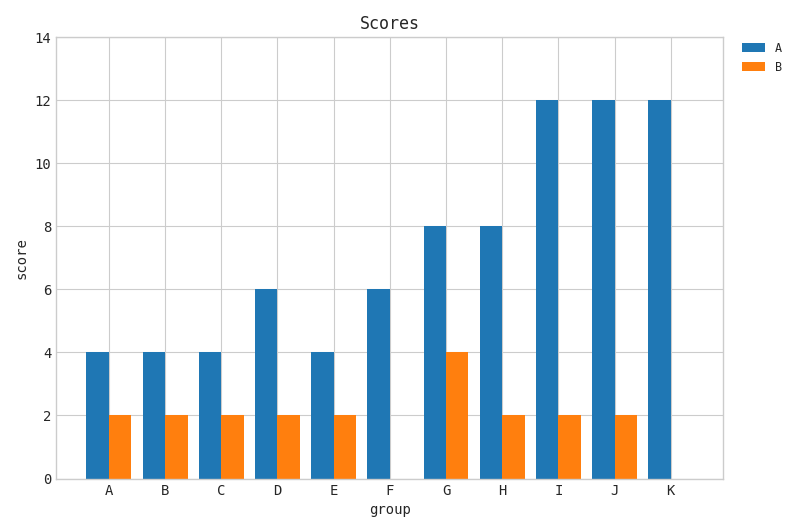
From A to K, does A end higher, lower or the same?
higher
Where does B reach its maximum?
G
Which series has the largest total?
A
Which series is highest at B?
A
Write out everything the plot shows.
Title: Scores
x-axis: group, ticks A B C D E F G H I J K
y-axis: score, ticks 0 2 4 6 8 10 12 14
Legend: A, B
Values:
A: 4 4 4 6 4 6 8 8 12 12 12
B: 2 2 2 2 2 0 4 2 2 2 0
